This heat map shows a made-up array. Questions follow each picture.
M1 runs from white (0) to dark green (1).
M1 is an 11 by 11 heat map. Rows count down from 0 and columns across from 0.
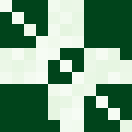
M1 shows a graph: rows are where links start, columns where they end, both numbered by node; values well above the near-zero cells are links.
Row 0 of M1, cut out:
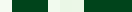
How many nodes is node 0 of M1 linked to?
7
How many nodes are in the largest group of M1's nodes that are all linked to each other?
8
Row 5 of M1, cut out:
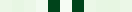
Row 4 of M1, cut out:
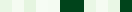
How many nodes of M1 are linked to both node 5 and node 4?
1
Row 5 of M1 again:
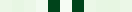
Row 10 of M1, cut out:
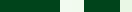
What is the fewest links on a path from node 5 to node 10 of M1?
2
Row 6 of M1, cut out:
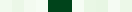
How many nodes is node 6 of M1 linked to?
2
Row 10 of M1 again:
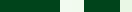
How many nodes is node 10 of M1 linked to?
8
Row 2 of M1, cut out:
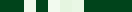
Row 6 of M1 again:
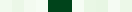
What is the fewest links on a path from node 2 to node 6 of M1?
3
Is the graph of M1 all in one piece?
yes
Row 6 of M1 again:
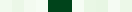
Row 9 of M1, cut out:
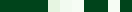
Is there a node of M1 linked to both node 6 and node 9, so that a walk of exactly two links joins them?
no
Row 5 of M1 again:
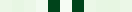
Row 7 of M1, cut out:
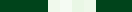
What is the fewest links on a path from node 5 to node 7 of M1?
3
